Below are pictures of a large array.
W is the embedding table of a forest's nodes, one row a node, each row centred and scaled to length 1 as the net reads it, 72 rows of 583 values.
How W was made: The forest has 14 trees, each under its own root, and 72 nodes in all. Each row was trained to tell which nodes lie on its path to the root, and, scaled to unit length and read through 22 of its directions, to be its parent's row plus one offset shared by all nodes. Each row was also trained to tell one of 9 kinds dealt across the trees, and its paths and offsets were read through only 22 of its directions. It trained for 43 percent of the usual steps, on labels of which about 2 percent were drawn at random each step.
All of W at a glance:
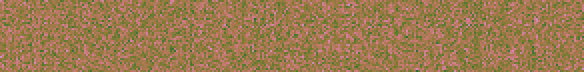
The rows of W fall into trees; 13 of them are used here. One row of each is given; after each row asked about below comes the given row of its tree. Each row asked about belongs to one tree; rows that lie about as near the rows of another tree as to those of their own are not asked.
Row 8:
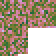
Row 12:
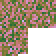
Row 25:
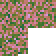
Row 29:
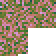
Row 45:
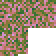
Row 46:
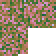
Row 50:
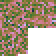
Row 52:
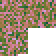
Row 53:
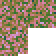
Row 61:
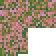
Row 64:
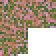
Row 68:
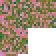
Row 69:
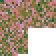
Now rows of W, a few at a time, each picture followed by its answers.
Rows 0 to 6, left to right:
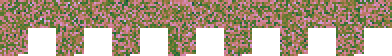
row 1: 45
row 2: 29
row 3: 69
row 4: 64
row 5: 50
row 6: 46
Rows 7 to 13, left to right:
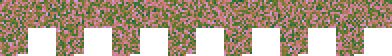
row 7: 69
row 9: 64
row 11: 68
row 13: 45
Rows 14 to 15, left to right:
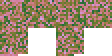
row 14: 52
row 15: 46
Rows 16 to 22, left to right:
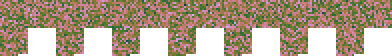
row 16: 25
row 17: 46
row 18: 45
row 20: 52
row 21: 8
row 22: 50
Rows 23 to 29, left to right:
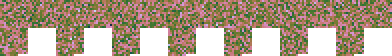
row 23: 53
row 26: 69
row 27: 52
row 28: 68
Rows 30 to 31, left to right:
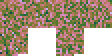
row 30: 69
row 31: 29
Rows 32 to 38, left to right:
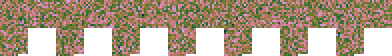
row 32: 25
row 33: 12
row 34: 50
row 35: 68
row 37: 61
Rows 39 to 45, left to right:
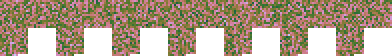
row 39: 69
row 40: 8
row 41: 46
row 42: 68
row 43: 8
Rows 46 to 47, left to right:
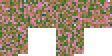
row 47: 50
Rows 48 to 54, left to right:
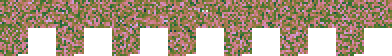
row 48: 12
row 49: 52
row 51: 50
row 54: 29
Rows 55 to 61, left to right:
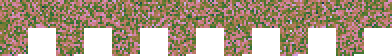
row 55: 52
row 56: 64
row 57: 68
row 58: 8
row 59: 53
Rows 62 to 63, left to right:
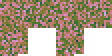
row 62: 53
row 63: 45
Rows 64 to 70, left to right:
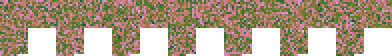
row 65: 8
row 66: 69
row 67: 46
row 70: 29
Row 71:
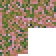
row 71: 50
